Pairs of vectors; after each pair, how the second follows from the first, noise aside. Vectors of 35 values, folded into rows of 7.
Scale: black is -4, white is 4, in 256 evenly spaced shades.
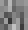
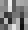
scaled up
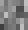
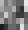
scaled up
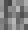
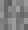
shrunk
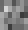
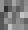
negated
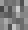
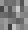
copied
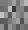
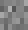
shrunk
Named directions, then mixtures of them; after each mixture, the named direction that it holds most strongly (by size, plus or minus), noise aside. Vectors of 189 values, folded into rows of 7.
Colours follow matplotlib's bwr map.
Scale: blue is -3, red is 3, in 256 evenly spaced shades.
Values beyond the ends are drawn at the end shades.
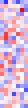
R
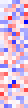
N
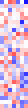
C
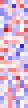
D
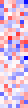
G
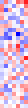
G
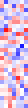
D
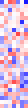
C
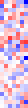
G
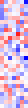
G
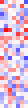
D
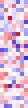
N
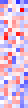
R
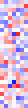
N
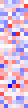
N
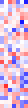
C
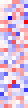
N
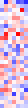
R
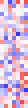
C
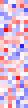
D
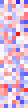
C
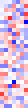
N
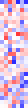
C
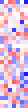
C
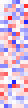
N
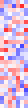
D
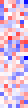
G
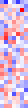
R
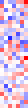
G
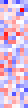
R
